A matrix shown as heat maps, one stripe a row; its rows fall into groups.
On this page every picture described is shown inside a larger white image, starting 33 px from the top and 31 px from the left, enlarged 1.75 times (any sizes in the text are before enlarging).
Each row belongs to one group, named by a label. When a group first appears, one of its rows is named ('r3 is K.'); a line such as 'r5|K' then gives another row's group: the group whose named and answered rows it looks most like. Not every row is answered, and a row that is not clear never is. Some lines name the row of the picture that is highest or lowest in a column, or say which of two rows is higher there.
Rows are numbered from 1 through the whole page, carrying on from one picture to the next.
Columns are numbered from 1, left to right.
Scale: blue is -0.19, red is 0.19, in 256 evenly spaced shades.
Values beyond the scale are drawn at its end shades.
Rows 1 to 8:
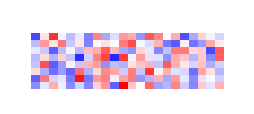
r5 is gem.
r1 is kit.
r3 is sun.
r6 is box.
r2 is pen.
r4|sun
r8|kit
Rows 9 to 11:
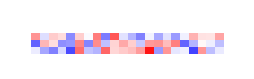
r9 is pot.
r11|box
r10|kit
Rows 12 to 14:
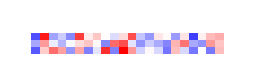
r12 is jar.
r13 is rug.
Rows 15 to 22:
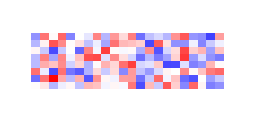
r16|pen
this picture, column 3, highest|21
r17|sun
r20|pot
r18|rug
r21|kit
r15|rug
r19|pen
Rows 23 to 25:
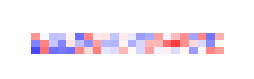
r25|jar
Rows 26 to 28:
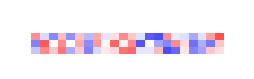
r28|pen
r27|rug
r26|pot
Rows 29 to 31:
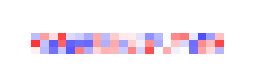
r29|rug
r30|pot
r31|box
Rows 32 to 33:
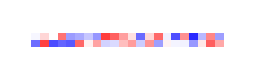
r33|jar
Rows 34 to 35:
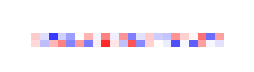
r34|sun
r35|box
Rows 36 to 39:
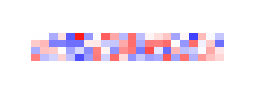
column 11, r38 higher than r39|Yes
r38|kit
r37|gem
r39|pot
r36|box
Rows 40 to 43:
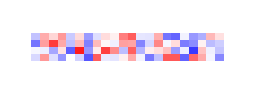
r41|kit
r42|box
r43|gem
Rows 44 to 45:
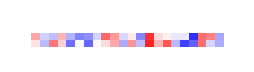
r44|box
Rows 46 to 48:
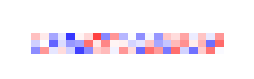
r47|sun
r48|kit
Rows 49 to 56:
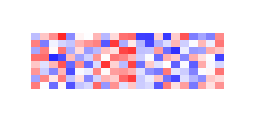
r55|pen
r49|rug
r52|gem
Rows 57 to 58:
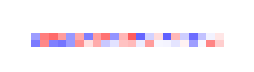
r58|jar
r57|kit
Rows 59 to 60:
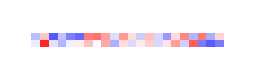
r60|gem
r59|sun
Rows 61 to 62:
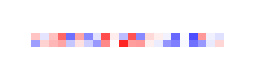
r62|pen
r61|box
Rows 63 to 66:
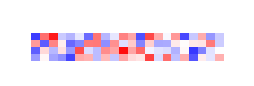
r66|jar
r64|pot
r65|pen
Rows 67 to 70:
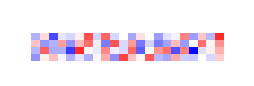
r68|pot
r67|sun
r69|jar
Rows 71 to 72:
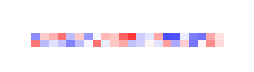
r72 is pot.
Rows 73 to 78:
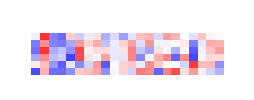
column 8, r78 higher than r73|Yes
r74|jar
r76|jar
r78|gem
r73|gem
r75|jar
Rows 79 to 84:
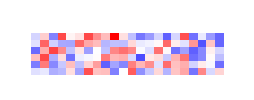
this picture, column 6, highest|80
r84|sun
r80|gem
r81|pen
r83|gem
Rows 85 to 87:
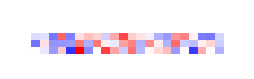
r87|box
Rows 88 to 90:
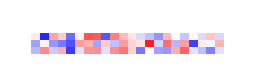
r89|jar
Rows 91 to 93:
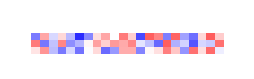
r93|gem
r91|kit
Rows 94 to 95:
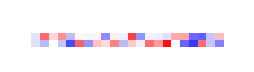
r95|box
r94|rug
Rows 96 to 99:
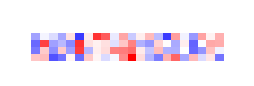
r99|gem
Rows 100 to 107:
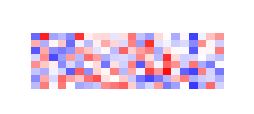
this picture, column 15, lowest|106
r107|pen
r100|jar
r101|box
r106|rug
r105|box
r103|gem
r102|jar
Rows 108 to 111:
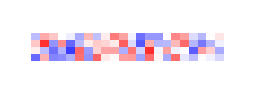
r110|box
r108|rug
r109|rug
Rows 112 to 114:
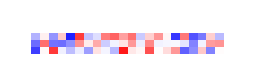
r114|kit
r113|jar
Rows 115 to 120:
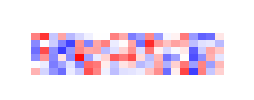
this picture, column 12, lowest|115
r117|jar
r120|sun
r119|sun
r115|rug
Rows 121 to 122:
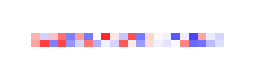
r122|rug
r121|box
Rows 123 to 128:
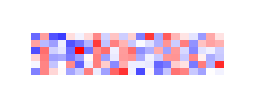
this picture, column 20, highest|127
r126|gem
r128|rug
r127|sun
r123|gem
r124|pot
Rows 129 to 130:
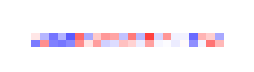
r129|box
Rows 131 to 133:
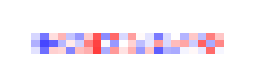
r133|pot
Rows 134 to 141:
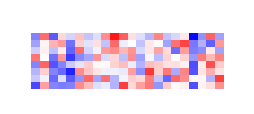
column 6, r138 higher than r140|Yes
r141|jar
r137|pot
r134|pen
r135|rug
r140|sun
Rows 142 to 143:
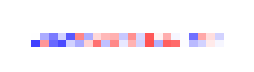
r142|box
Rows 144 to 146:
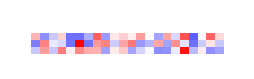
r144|pot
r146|rug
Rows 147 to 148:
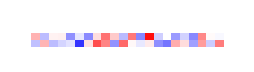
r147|box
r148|sun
